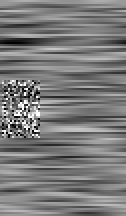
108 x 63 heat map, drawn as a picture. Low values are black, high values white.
Roughest part: middle left. Grain: streaks across. Slope: none. Odd patch: rougher, in the middle left. Mirror symmetry: none.
